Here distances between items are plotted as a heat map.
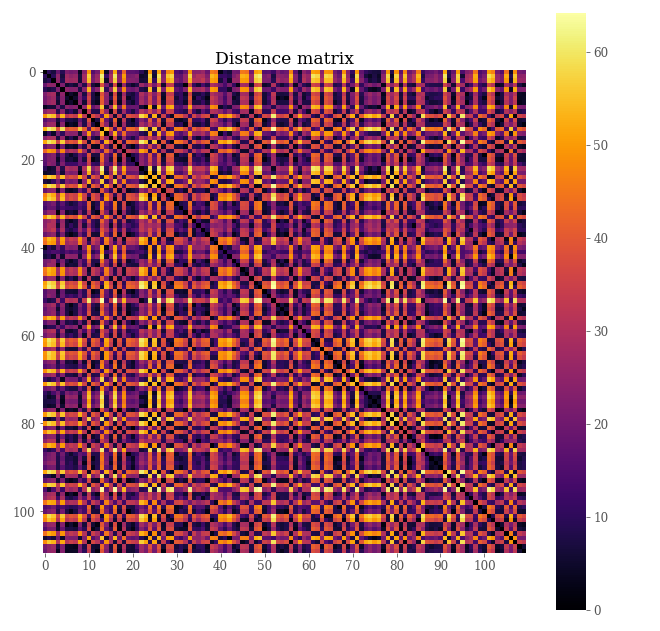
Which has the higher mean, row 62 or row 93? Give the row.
62
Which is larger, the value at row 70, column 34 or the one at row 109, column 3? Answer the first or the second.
the first
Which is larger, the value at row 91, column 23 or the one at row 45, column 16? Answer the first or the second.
the first
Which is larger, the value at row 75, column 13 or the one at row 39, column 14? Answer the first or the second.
the first
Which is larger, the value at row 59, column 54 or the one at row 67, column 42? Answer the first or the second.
the second
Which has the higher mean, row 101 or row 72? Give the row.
101
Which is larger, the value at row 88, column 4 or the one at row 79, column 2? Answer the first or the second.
the first
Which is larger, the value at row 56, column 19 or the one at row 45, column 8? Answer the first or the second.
the second
